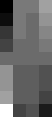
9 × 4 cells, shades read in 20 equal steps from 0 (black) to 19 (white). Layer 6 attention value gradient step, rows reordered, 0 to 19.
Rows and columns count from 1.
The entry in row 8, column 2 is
7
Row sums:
30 29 31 30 32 31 31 31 32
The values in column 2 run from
5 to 9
